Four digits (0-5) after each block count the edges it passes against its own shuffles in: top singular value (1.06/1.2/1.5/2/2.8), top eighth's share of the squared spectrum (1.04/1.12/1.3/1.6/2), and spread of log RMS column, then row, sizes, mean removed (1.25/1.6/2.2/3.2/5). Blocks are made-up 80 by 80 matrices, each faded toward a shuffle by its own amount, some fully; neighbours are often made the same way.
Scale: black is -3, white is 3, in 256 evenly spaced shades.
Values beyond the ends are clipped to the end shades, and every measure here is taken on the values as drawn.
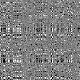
5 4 3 3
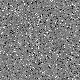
0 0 0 0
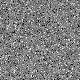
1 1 0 0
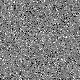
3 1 0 0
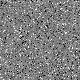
1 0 0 0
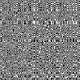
5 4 3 3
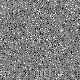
3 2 0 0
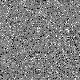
3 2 0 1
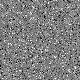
1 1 0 0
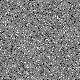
1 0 0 0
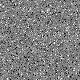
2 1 0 0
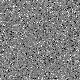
2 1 0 0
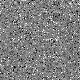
3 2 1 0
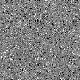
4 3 1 1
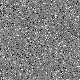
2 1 0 0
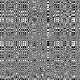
5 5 4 4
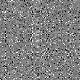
4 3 2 1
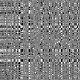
5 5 4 3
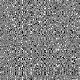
4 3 2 2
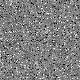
3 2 0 0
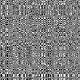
5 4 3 3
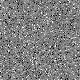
3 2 0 1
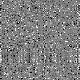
4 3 2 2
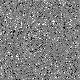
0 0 0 0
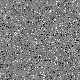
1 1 0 0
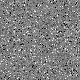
3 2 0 0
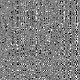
4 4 3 2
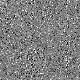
3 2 1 0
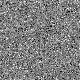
0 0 0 0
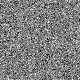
0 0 0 0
